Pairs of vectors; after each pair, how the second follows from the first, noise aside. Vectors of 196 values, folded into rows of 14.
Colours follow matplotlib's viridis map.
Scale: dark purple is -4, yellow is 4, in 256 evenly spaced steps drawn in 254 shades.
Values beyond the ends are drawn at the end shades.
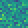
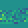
partly zeroed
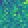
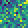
scaled up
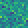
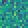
shuffled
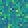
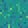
partly zeroed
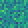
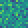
shuffled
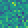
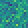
shuffled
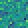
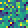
scaled up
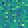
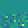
partly zeroed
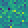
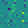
partly zeroed
